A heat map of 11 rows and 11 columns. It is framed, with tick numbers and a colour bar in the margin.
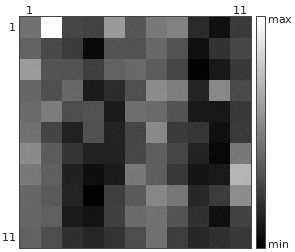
Calmest part: bottom left. Stripes: upright, repeating 2 times. Average level on the scale: 30%.
